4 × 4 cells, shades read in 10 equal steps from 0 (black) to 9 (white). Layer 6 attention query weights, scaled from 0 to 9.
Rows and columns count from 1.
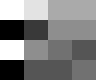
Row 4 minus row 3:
-9 -2 -1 1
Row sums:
29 12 21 10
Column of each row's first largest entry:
1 3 1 4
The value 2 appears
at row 2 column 2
